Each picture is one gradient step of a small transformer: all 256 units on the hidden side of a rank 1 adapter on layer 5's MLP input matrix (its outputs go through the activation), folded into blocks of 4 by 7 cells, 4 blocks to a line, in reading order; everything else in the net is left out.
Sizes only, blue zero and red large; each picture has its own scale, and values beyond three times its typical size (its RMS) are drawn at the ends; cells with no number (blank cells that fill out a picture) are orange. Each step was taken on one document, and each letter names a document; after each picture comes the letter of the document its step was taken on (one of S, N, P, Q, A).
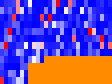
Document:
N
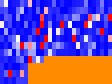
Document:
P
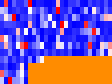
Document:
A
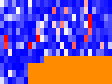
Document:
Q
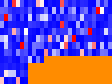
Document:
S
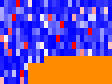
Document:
N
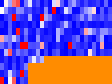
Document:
N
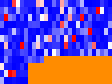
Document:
S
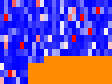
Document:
S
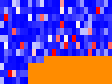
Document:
S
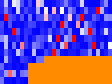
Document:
S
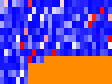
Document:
P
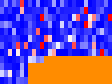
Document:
P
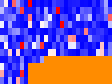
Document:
A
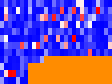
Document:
S
